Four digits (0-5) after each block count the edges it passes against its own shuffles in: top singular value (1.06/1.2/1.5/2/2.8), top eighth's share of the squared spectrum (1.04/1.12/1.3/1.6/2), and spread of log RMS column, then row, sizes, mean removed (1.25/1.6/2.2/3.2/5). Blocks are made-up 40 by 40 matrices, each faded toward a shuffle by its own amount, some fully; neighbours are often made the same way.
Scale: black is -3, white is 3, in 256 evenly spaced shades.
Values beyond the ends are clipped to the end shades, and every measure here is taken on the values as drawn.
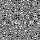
3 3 0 1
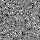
0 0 0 0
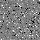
2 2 0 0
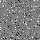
2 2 0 0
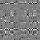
4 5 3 3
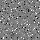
0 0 0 0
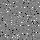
0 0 0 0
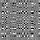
4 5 3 3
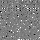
3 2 0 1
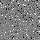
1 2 0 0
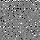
3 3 1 2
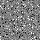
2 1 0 0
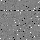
3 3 0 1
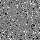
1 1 0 0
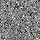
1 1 0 0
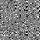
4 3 1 2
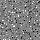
0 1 0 0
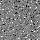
0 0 0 0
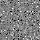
1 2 1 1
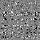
2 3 2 2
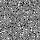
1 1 0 0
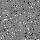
0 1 0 0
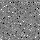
2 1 0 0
